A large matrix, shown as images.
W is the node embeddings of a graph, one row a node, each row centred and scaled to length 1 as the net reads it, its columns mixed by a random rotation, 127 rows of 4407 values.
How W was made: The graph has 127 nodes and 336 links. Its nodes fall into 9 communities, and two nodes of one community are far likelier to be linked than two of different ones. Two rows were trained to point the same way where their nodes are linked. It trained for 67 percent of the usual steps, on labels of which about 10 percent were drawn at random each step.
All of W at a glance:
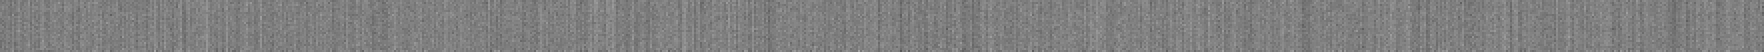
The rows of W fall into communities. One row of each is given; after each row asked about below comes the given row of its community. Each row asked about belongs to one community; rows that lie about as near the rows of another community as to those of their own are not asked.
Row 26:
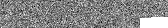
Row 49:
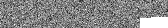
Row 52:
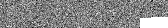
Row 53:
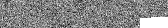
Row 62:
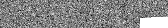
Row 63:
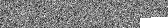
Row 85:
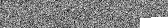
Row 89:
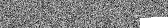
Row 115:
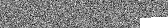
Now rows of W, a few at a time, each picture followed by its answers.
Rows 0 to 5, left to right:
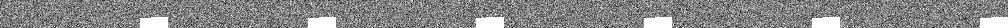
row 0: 49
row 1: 85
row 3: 115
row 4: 53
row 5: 63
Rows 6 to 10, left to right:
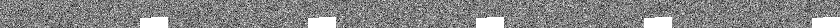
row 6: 26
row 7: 26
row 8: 63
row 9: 53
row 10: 26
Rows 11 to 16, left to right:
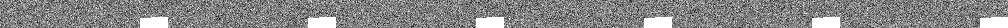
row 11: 53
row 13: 49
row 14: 63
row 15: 26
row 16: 52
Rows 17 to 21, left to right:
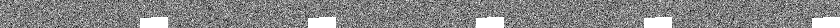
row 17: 53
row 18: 26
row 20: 115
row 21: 26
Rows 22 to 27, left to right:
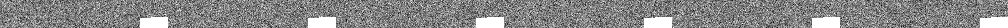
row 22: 26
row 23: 115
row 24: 49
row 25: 49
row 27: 53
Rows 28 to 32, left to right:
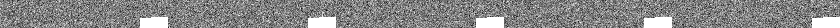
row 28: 52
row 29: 62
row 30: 53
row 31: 85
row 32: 115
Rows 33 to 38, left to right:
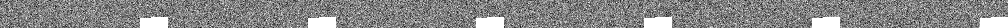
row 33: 115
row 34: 63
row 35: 49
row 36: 63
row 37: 85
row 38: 85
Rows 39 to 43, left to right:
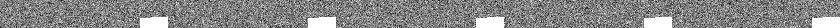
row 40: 115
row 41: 53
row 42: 53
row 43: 85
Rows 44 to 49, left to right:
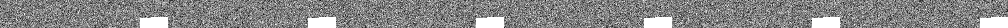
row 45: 85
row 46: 52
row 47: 115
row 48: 52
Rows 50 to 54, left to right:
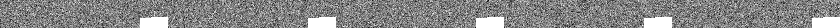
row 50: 62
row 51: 63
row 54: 62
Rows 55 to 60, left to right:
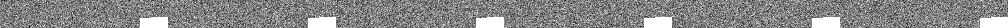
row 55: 52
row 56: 26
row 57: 85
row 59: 49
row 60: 49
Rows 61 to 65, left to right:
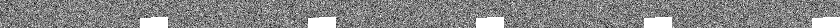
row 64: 115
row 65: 89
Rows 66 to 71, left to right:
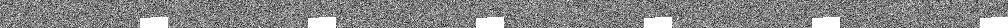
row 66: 53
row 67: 26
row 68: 63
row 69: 49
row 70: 63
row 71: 62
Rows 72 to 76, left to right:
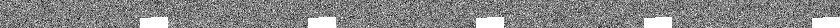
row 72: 89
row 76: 63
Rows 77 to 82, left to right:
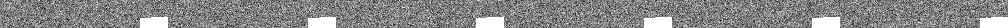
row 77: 26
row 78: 53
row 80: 52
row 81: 26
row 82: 52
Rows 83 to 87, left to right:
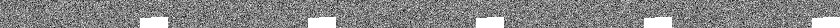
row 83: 62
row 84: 62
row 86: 49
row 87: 89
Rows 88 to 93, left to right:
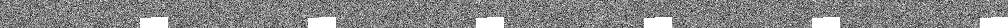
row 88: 115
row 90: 85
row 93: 62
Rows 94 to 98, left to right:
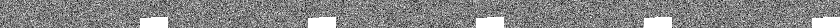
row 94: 49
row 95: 26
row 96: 53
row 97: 85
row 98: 115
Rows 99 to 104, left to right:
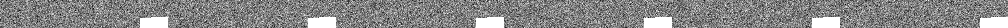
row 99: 62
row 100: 89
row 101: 52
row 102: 62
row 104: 63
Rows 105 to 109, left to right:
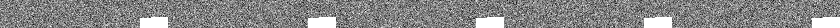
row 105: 115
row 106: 49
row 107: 49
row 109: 85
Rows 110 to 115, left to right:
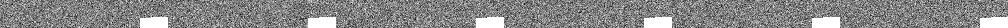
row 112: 89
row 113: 52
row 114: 49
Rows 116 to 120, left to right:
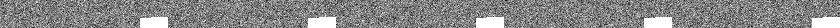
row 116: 26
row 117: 89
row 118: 63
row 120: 85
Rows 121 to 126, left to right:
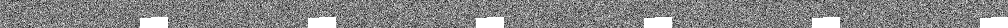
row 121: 52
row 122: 62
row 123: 85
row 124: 49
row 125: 49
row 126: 85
